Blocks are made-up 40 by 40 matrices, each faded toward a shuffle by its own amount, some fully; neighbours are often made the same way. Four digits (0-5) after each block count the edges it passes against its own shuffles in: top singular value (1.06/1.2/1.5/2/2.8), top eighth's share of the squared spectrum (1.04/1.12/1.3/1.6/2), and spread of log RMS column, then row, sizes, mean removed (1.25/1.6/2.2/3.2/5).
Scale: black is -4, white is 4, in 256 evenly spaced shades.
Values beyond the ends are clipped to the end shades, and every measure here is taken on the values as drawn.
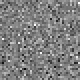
0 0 1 0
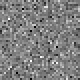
0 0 0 0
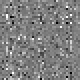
2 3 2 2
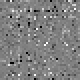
2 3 2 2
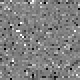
1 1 0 1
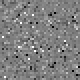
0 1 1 0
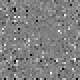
2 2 1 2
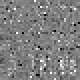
3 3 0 1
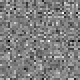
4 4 2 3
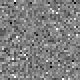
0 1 0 0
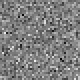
1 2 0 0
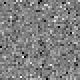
0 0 0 0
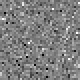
0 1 0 0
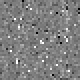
1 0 0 0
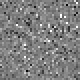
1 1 0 0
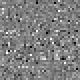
2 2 0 1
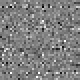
3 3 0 2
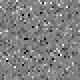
0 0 0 0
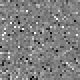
1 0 0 0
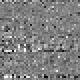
3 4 1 2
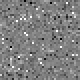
1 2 0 0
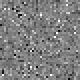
1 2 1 0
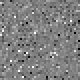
1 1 0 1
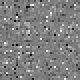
2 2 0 0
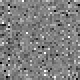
2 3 1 0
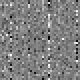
2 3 3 0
